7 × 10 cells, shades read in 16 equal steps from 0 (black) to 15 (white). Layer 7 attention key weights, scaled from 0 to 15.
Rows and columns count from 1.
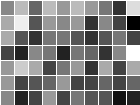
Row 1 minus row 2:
-2 -3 1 2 1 2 6 -1 -1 13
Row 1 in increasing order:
3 6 7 8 9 9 11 11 11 13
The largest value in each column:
10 14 10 11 9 11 9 10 8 15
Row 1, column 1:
8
